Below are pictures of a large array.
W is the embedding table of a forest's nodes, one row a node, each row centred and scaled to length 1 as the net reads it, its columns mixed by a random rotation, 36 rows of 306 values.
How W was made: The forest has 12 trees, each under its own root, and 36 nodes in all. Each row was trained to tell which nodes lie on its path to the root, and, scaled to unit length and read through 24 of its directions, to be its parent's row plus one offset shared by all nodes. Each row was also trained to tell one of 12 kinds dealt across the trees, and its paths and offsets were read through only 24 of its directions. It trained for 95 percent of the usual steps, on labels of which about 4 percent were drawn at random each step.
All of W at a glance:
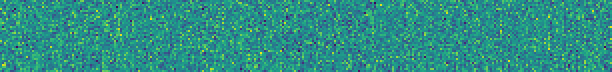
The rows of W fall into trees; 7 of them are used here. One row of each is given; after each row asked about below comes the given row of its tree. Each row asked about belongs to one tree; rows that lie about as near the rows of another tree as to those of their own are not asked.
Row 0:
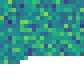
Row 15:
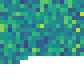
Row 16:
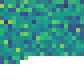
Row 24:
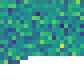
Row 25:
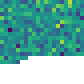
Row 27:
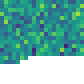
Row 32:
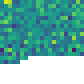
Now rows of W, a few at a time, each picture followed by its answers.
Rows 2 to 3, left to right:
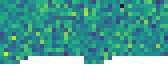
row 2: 24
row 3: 27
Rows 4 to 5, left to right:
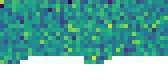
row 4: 24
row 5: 15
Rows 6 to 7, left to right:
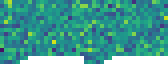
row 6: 32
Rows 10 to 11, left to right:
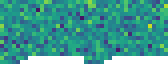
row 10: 24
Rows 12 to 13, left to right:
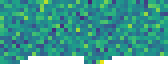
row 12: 24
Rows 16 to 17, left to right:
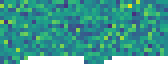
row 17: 27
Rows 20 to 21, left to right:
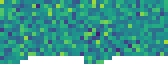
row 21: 0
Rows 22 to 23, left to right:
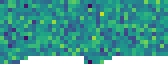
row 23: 15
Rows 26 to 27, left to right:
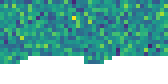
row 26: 27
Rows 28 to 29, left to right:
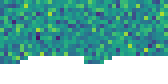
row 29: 27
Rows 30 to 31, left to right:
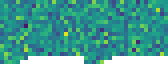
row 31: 25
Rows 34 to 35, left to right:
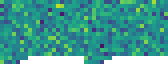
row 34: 25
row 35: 25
